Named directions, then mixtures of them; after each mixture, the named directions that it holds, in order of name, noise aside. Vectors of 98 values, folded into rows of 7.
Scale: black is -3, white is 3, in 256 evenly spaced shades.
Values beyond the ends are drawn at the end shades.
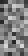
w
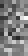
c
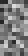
w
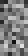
w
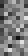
c, w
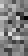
c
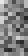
c, w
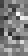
c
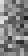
c, w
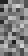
w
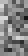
c, w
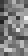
c, w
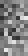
c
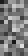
w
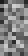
w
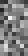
w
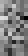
c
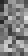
c, w
